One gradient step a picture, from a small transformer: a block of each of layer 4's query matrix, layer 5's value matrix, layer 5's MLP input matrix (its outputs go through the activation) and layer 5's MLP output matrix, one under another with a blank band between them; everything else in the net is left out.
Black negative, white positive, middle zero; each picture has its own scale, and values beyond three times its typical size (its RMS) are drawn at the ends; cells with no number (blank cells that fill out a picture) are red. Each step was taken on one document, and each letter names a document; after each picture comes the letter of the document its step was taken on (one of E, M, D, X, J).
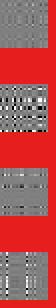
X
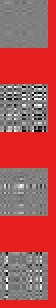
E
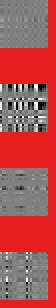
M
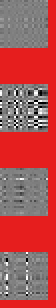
M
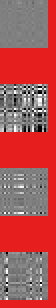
E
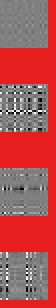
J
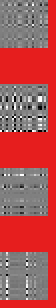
X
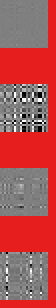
E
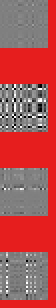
X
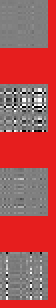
E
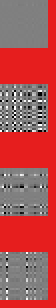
X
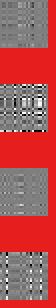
E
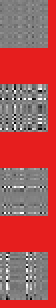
X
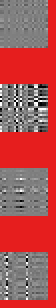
M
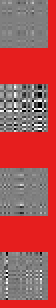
E
